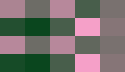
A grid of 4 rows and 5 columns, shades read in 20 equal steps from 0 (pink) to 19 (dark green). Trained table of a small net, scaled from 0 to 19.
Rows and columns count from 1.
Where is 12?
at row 3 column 4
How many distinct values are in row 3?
4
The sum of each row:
46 59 43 60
